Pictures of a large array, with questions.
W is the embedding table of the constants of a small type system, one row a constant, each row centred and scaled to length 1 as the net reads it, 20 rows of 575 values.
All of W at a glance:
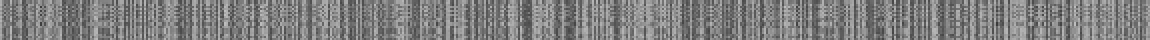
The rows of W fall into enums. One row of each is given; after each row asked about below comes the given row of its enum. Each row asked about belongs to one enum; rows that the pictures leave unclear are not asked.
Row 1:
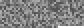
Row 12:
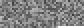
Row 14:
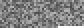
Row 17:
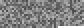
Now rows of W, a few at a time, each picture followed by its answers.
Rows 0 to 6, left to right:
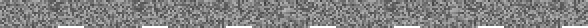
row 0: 1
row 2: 17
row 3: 12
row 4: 1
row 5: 12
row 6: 17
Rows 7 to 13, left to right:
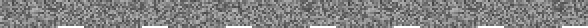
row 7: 12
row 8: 17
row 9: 14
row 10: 1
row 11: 12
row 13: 1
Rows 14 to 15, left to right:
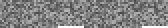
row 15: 14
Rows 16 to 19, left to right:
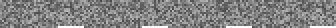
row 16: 14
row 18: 1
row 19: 14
